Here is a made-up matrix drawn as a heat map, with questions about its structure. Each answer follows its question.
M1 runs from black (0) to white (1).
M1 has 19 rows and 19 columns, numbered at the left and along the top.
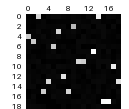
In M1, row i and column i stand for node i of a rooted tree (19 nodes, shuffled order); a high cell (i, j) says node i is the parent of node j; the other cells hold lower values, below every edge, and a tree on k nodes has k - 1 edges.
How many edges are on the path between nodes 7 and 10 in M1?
6
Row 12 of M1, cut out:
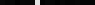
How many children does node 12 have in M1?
1
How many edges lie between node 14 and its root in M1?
5
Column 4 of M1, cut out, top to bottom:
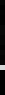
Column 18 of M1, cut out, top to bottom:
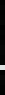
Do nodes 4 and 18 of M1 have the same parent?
yes
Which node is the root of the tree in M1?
12
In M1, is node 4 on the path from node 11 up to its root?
yes
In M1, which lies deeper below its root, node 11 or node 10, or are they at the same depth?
the same depth
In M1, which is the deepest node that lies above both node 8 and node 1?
15
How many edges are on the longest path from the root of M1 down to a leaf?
13
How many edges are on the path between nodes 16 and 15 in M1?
2
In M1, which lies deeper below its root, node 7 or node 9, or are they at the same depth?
node 9
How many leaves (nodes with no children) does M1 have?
6
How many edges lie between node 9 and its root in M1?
6
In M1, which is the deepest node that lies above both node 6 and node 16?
17
